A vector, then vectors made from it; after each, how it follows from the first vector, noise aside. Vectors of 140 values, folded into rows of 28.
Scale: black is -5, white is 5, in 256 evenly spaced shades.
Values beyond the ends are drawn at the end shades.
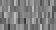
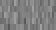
shrunk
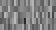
copied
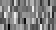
scaled up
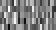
scaled up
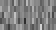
copied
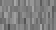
shrunk
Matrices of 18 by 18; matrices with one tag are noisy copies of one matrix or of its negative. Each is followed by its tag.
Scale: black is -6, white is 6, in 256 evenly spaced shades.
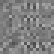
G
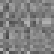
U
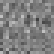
U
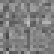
U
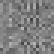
G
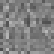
U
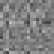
U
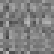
U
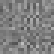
G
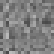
U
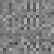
G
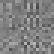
G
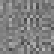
G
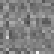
U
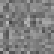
U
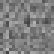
U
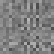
G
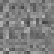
U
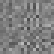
G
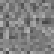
U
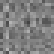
U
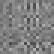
G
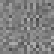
G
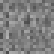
U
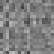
U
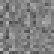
U
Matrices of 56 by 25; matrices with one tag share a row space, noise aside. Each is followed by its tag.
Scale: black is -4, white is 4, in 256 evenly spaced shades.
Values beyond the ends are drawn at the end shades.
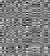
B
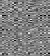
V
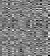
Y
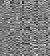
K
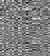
B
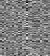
B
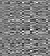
K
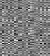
V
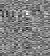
B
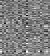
B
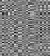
V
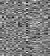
B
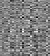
K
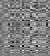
K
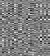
V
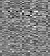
K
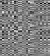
V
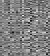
K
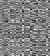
K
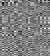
V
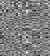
B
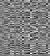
K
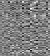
K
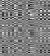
V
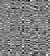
K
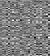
Y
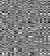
V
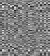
V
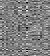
B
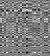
B
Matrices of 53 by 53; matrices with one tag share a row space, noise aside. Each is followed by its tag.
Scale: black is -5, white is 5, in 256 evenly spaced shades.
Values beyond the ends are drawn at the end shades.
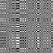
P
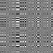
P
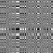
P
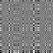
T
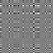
T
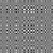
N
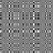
T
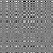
N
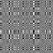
T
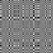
T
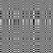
T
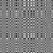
N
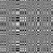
P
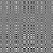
N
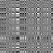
P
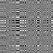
P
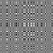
N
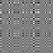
T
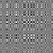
N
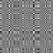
T
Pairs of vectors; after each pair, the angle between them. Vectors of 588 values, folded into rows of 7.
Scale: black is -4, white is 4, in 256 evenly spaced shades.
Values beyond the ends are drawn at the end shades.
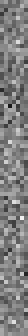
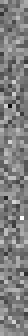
nearly parallel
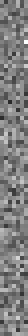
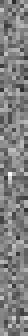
orthogonal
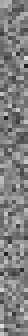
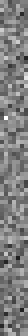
partly opposed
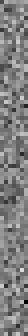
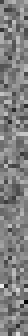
nearly parallel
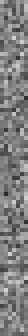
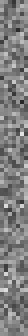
partly aligned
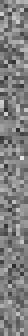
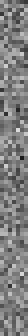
nearly opposite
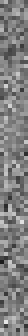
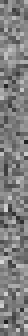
nearly opposite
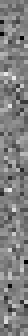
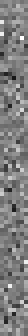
nearly opposite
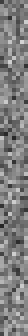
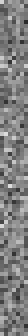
nearly opposite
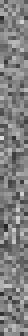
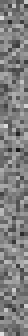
partly opposed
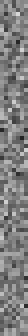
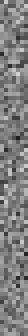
partly aligned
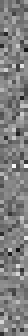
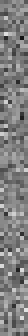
partly opposed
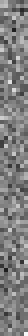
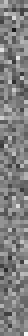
nearly parallel
